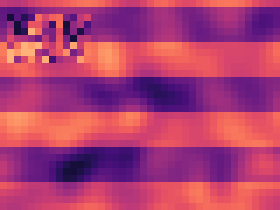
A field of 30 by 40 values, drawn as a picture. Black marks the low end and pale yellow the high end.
Horizontal stripes repeat 3 times down the table. The top left is the roughest part. On average the colour sits 50% of the way up the scale. An odd patch, rougher than its surroundings, sits in the top left.
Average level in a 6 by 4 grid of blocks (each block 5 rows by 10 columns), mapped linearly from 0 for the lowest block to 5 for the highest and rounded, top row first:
2222 | 4444 | 3112 | 5434 | 2023 | 3344
